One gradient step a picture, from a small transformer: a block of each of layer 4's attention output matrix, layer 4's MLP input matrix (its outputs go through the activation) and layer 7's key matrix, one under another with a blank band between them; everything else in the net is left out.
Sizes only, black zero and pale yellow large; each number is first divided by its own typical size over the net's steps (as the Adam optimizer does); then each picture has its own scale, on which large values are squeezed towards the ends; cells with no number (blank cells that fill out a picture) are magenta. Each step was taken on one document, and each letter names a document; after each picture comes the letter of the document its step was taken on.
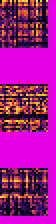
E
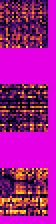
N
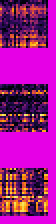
N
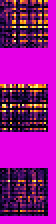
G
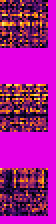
E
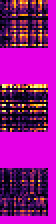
G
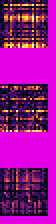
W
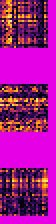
E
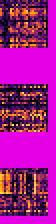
N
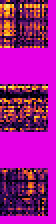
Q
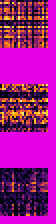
Q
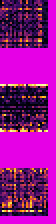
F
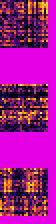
Q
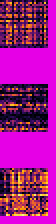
E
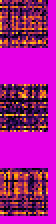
N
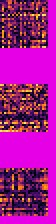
E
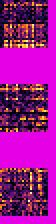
W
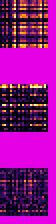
G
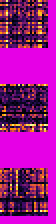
F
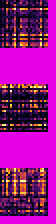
G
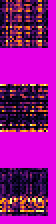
F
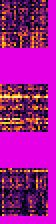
E
